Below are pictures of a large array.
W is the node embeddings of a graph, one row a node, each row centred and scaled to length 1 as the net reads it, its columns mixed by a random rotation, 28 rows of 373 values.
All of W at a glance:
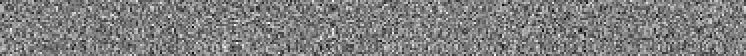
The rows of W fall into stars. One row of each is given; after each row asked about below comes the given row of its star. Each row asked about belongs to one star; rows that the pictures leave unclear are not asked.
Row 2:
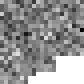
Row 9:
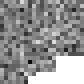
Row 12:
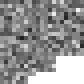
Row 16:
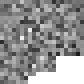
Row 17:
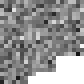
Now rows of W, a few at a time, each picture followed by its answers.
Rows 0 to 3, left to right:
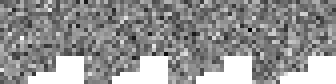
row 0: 16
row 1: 16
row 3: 12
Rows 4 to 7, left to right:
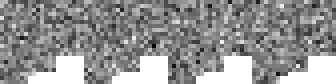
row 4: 12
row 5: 12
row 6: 9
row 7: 17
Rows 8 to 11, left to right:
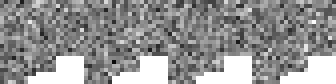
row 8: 17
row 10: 12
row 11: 2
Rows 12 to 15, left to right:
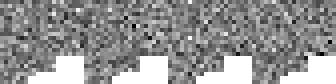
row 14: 16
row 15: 16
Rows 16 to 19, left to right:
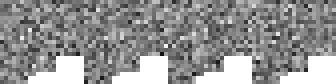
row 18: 17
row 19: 12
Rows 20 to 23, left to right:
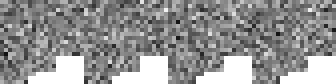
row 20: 2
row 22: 2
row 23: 2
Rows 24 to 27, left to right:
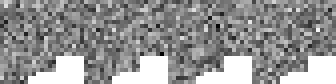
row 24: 2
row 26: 17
